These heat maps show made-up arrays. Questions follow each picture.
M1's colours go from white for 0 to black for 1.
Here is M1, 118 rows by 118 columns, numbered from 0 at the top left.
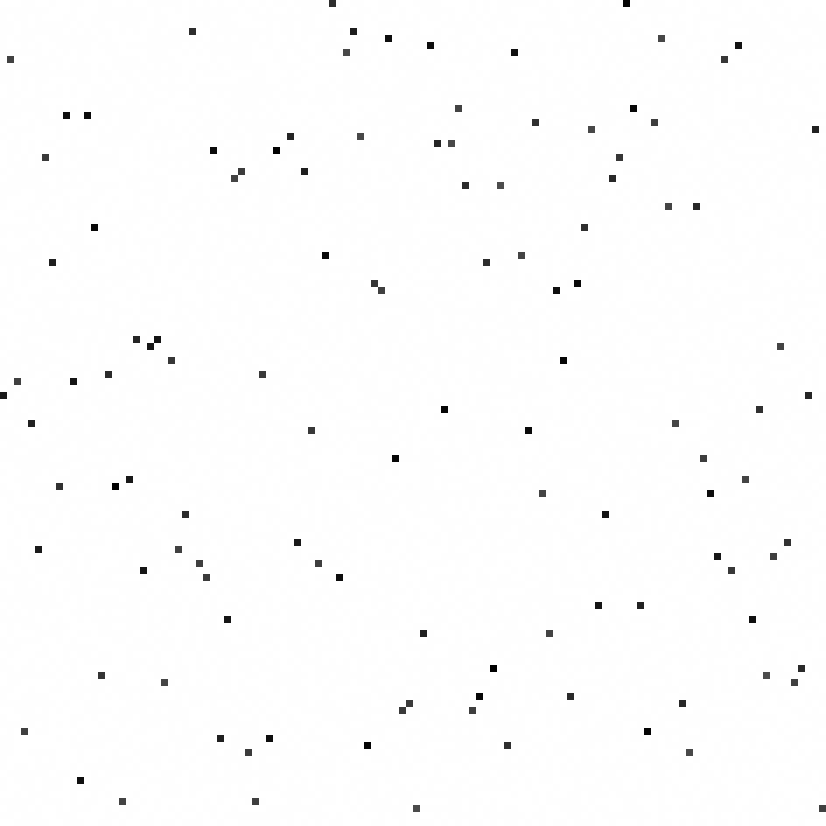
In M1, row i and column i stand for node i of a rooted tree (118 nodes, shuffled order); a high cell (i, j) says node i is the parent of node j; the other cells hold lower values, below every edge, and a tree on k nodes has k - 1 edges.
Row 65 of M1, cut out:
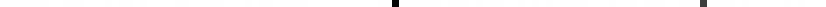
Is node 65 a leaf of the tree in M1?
no
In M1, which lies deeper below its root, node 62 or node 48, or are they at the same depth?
node 62
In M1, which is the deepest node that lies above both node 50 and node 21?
53
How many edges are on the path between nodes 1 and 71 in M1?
7
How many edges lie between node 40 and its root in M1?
0
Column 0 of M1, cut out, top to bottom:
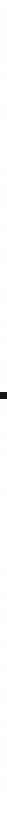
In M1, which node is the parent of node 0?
56
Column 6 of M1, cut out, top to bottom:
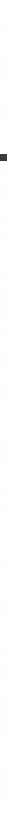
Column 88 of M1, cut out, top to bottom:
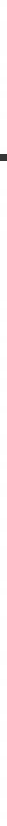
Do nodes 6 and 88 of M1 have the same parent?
yes
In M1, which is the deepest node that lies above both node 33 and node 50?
90
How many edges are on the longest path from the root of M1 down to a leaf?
6
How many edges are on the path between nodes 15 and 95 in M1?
5
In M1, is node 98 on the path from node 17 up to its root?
no
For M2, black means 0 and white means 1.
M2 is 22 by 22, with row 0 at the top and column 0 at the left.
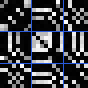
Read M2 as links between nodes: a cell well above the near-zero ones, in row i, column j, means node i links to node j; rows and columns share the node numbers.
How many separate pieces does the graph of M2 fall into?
2
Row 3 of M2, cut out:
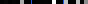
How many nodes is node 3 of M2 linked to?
5
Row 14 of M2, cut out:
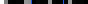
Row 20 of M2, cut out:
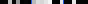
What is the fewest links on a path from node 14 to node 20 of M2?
2
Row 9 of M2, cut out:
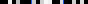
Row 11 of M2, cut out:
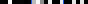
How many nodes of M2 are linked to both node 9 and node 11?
7
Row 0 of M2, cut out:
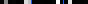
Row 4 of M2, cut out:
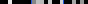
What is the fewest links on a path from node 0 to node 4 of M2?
3
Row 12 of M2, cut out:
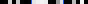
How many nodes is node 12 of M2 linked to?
10
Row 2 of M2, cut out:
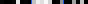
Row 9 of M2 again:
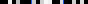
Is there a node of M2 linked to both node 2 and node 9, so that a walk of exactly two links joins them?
yes
